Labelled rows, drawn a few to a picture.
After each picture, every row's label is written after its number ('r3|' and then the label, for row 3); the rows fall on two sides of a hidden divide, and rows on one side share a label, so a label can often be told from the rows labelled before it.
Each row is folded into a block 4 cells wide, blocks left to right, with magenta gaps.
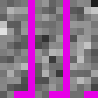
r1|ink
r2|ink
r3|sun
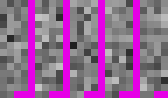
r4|ink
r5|ink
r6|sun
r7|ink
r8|ink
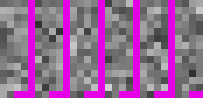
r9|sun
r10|ink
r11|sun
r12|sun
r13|ink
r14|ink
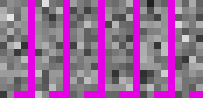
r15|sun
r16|sun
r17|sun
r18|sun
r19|sun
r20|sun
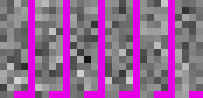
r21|sun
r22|ink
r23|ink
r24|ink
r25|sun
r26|ink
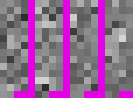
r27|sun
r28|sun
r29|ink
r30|sun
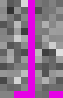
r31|sun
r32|sun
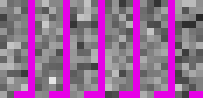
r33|sun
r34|sun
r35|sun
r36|ink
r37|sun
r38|ink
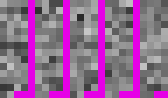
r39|sun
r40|ink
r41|ink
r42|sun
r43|sun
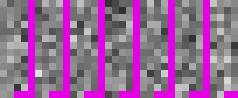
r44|sun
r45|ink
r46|sun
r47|sun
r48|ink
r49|ink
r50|sun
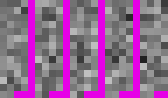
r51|sun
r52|ink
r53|sun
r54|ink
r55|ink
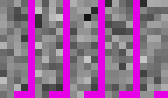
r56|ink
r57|sun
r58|sun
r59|sun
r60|sun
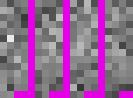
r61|sun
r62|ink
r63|sun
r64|ink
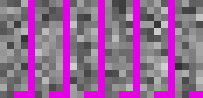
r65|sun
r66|sun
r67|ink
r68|sun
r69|ink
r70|ink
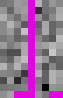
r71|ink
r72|sun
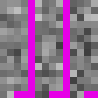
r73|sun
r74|sun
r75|sun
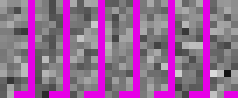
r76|ink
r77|ink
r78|sun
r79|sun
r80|ink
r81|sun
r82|ink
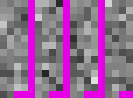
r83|sun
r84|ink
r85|ink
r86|ink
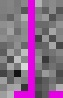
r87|ink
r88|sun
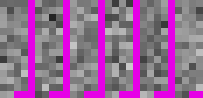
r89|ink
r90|ink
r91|ink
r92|ink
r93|ink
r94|sun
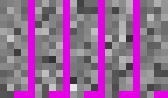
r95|sun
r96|ink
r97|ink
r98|sun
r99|ink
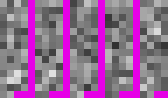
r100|sun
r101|sun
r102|sun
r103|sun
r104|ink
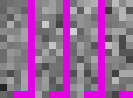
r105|sun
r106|ink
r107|ink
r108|sun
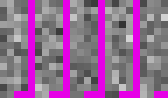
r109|sun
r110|ink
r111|ink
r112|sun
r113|ink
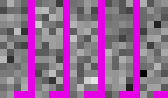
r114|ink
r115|ink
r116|sun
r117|sun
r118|sun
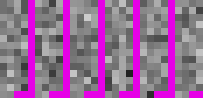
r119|ink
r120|ink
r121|ink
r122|sun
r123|ink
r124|sun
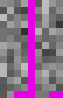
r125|sun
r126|ink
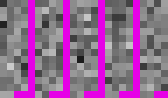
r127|sun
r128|sun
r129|ink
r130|ink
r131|ink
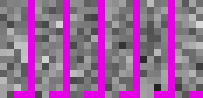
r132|sun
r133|sun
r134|ink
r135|ink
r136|ink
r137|sun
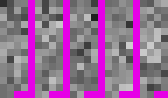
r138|sun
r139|sun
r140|ink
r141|sun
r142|sun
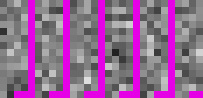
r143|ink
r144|sun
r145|sun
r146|sun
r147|sun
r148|ink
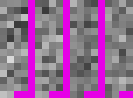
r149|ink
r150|sun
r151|ink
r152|sun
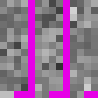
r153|ink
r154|sun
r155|sun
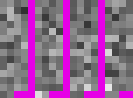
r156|ink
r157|ink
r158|sun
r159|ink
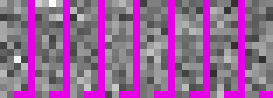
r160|ink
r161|ink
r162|sun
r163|ink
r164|sun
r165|ink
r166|ink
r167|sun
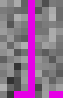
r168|ink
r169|sun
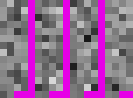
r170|ink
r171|sun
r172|ink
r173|sun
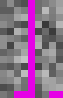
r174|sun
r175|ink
